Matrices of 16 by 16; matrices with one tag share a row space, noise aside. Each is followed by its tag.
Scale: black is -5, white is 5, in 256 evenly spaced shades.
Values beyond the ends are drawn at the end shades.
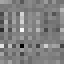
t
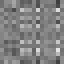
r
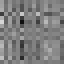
t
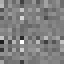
t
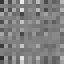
t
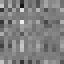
t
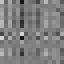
t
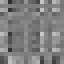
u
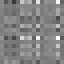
r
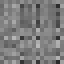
r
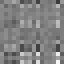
r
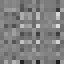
r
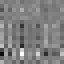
t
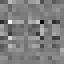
u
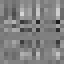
r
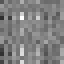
t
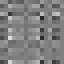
u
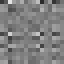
u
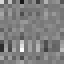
t
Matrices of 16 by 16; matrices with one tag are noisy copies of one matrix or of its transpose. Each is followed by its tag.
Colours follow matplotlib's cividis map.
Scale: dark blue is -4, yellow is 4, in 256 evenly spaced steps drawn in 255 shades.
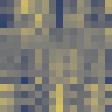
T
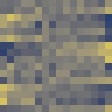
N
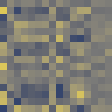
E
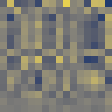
E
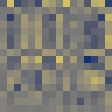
E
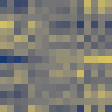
T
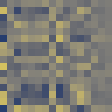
E
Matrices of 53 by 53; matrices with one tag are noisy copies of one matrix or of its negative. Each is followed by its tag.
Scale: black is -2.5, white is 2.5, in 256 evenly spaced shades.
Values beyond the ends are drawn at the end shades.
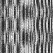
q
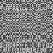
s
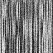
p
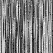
p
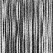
p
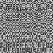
s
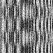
q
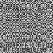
s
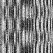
q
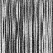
p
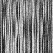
p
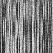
p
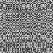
s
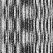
q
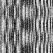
q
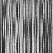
p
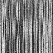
p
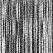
p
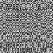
s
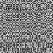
s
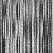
p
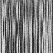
p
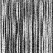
p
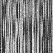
p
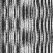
q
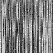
p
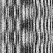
q
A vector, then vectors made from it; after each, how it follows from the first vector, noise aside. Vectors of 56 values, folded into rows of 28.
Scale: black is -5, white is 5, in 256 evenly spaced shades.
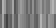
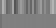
partly zeroed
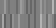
partly zeroed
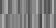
reversed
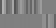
partly zeroed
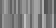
wrapped around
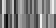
scaled up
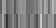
copied
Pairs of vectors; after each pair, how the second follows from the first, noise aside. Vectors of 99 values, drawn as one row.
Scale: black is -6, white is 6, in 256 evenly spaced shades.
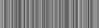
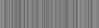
shrunk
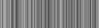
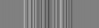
partly zeroed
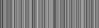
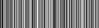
scaled up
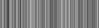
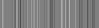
partly zeroed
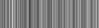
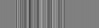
partly zeroed
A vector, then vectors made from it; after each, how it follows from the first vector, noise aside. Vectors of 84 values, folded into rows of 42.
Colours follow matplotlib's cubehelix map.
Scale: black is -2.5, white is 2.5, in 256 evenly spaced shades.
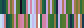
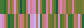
shrunk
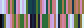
negated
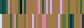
partly zeroed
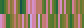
shrunk
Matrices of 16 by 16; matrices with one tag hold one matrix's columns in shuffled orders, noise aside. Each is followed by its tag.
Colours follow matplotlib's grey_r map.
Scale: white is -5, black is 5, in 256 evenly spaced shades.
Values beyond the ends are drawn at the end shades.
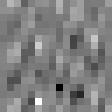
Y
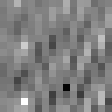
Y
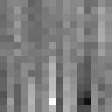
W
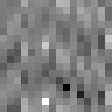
Y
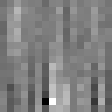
W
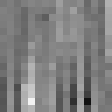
W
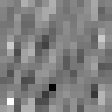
Y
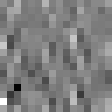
Y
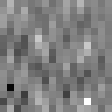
Y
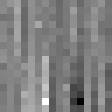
W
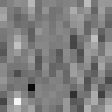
Y
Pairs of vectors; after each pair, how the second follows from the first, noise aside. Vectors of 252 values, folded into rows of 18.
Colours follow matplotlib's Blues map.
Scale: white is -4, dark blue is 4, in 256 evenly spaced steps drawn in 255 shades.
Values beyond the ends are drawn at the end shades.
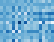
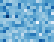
shuffled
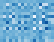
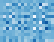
copied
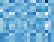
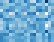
copied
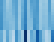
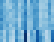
copied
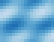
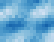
copied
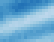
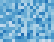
shuffled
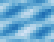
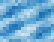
copied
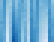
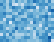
shuffled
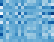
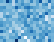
shuffled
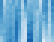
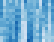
copied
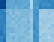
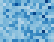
shuffled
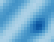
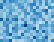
shuffled
